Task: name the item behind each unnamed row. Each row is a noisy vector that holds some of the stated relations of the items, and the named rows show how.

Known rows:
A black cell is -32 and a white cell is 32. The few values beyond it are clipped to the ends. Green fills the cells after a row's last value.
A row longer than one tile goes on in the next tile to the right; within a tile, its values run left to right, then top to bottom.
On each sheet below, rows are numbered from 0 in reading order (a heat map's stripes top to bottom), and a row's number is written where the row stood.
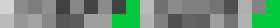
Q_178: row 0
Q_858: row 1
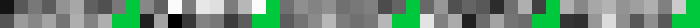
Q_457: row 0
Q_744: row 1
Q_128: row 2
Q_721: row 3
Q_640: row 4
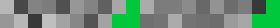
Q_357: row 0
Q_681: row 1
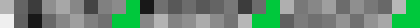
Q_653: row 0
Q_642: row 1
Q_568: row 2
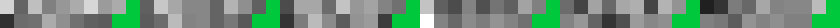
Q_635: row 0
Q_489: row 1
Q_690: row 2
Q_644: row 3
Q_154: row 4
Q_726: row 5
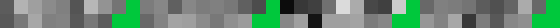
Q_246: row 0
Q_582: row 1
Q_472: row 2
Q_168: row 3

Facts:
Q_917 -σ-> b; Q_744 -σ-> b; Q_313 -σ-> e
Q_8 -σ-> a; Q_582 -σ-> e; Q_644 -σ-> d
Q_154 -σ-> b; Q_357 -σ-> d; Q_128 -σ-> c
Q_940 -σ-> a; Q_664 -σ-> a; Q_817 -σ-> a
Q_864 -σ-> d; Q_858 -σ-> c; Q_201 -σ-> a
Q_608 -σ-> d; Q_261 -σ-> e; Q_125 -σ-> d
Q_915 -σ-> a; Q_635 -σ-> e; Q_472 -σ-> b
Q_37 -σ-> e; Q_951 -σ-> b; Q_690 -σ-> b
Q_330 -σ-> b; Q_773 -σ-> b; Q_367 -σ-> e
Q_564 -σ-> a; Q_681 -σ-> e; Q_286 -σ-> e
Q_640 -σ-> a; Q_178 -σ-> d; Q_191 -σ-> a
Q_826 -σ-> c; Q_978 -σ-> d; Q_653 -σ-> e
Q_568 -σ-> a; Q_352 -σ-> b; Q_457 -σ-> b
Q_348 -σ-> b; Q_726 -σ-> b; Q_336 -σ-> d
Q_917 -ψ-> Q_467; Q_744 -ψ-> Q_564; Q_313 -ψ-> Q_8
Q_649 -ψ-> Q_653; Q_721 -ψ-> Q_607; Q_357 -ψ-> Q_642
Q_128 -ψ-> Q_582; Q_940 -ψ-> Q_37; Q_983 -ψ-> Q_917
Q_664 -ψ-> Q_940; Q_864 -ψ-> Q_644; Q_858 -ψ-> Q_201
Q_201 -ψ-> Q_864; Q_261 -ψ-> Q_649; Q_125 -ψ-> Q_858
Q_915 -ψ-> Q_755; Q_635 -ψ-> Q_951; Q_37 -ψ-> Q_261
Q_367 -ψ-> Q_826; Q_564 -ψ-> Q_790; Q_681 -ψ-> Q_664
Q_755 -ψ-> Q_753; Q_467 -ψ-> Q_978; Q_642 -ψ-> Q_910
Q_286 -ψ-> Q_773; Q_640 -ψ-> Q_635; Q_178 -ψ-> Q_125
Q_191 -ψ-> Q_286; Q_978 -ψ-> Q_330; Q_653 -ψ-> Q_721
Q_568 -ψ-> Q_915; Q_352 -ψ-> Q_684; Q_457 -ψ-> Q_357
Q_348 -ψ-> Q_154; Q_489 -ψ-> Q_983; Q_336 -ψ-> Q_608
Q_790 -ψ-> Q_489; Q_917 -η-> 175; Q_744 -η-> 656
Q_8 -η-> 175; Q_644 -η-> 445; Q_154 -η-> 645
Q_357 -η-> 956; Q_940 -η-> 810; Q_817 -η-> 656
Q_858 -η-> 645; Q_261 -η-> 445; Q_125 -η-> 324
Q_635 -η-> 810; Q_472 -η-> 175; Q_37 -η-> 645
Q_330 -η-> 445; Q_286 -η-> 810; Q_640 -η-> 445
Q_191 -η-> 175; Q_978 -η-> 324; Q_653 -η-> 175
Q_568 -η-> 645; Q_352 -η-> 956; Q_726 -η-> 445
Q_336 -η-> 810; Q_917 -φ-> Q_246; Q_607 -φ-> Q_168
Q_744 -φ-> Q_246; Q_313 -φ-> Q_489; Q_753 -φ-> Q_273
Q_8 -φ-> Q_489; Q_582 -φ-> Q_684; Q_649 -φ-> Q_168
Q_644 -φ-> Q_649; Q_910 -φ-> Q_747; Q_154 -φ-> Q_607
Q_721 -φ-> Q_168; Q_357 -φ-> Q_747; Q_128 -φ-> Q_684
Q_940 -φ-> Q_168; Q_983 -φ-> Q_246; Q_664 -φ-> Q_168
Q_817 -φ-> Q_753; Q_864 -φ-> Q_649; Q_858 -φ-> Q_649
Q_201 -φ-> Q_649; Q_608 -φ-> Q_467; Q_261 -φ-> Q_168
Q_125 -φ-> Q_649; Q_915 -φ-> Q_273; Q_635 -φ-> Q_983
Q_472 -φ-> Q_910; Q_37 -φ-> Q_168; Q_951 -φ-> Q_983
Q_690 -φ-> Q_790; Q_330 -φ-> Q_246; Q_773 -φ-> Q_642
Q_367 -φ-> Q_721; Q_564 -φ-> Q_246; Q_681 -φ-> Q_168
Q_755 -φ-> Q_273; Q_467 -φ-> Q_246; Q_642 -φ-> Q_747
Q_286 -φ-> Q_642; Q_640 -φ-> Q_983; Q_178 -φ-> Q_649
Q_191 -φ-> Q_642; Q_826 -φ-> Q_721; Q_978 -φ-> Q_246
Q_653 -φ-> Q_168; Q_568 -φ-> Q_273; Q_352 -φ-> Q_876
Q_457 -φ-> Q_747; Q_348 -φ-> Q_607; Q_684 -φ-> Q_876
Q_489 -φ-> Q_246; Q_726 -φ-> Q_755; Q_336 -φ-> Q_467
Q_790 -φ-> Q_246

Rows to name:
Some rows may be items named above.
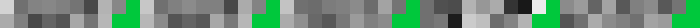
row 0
Q_858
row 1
Q_858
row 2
Q_37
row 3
Q_191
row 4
Q_915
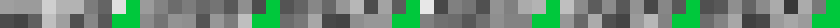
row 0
Q_8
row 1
Q_826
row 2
Q_348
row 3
Q_940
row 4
Q_201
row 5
Q_348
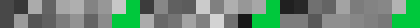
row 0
Q_352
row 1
Q_330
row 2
Q_726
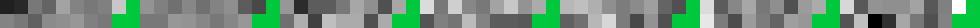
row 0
Q_726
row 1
Q_582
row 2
Q_286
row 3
Q_336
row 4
Q_608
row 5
Q_125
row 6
Q_817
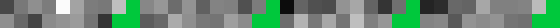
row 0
Q_917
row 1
Q_915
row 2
Q_773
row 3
Q_726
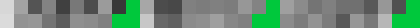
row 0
Q_864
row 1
Q_261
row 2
Q_826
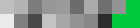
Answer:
Q_978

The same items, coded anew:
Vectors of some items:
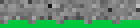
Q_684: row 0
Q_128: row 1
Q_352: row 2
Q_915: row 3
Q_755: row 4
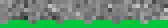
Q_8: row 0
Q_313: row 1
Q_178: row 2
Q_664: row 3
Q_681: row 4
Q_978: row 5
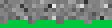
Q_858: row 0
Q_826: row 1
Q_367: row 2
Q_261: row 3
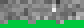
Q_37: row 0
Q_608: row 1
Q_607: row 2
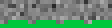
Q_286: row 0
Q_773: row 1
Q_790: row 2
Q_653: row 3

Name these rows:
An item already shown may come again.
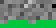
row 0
Q_940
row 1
Q_472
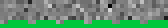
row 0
Q_915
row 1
Q_261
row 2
Q_640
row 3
Q_330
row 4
Q_261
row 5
Q_744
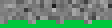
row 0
Q_915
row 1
Q_917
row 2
Q_154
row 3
Q_653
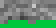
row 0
Q_352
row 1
Q_125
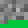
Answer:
Q_726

